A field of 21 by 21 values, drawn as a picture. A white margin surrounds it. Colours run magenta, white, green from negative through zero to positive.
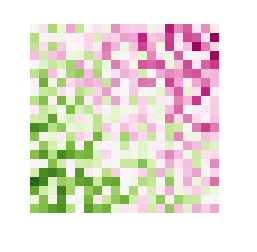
The ninth with the lowest average is the top right. There are no regular stripes. Overall the values sit about 50% of the way up the scale. Neither half mirrors the other. The bottom left is the ninth with the highest average. There is an overall slope up to the bottom left. Fine speckle covers the field.
